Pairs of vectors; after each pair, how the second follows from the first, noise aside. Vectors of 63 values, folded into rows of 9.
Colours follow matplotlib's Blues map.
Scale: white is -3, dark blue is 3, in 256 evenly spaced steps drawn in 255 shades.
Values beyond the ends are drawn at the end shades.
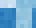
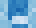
wrapped around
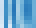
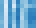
wrapped around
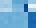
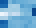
wrapped around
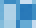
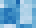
reversed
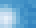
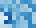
sign-scrambled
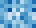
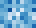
copied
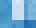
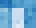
reversed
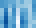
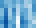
copied
